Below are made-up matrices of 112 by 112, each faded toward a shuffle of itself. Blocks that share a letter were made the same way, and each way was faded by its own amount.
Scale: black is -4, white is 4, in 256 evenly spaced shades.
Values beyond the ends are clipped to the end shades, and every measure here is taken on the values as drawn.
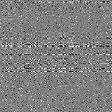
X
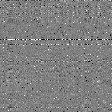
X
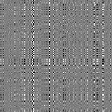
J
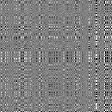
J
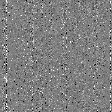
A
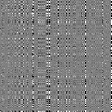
J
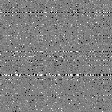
X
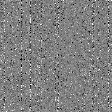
A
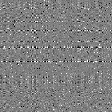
X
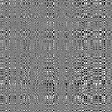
J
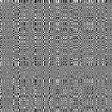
J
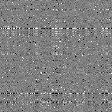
X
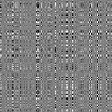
J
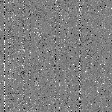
A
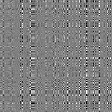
J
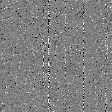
A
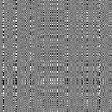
J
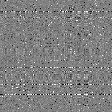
X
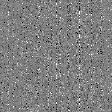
A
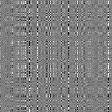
J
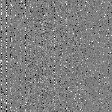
A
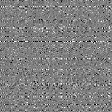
X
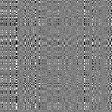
J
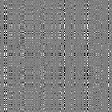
J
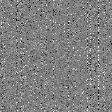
A
